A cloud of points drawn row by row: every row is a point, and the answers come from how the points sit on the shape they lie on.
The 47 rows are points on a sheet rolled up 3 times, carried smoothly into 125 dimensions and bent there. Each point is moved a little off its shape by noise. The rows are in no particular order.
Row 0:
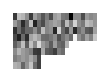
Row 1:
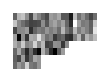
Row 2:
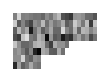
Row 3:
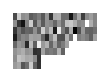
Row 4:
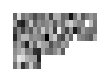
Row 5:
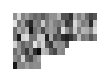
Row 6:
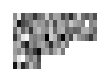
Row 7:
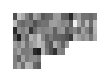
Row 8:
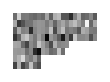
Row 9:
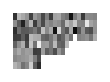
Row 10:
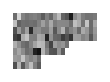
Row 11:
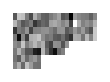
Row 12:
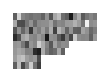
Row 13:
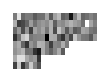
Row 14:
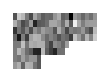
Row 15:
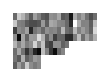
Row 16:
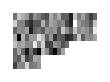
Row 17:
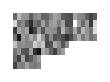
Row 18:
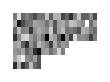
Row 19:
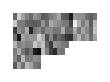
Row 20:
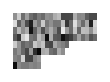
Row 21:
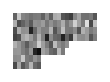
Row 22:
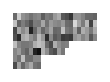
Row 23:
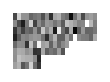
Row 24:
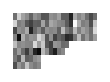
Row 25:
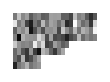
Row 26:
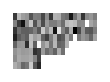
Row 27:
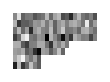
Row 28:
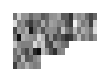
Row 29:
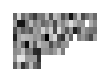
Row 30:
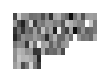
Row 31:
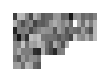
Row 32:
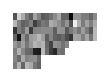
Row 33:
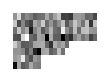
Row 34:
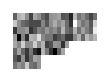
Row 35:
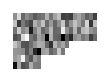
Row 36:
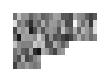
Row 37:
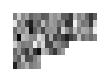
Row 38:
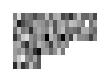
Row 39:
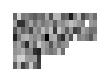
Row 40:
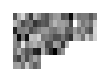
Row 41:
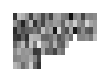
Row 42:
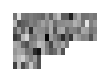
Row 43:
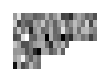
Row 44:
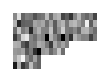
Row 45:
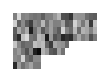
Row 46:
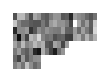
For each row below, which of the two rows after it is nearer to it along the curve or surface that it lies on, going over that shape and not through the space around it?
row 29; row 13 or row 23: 23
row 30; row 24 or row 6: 6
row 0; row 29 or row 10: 29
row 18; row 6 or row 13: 13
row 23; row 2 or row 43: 43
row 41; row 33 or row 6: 6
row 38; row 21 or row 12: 12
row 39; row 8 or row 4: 8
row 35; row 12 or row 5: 5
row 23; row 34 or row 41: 41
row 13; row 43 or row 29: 43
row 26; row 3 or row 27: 3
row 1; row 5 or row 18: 5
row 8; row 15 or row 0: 15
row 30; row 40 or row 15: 40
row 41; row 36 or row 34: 34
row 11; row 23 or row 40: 40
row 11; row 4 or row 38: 38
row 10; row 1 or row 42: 42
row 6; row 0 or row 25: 0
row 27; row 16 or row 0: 16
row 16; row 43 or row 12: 43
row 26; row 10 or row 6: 6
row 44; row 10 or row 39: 39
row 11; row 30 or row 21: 21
